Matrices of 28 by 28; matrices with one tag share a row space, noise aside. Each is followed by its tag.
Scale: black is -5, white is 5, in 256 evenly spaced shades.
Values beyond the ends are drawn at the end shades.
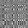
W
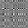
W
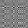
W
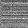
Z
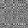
W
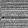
Z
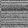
Z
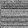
Z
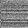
Z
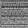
Z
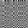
W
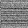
Z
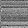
Z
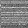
Z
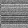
Z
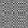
W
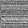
Z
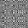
W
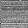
Z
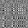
W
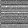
Z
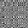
W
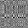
W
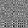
W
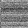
Z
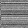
Z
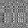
W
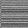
Z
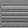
Z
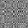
W
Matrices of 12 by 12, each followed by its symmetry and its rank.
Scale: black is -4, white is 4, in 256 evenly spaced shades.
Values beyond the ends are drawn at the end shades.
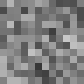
antisymmetric, full rank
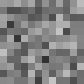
neither, full rank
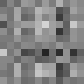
neither, rank two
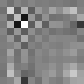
symmetric, rank two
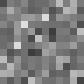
symmetric, full rank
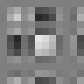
symmetric, rank one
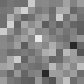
symmetric, full rank
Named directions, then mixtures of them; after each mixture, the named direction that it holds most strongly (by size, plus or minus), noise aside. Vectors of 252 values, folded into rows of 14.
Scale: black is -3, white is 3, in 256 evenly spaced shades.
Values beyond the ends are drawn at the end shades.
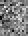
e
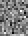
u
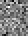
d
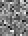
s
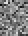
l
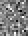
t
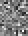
l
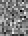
u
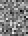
u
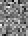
d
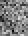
u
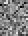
l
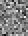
d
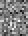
u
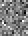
s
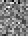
d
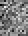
e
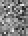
e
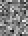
s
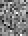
s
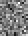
t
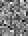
s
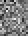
d
